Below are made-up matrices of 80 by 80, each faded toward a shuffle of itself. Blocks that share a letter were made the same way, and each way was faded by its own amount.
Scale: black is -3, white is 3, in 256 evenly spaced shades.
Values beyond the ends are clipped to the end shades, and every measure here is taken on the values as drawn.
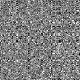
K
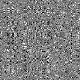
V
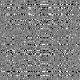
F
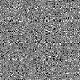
V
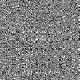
V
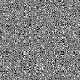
K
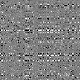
F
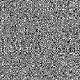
K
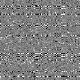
F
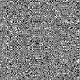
K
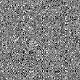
V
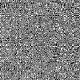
K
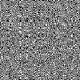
K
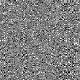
V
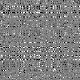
F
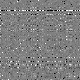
F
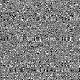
V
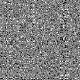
V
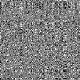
K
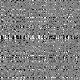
F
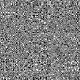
V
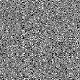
V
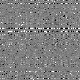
F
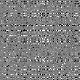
F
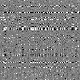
F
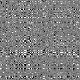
F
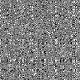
K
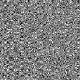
K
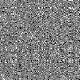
V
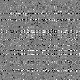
F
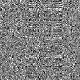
K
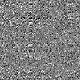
K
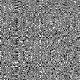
K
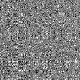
V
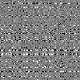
F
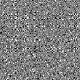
K
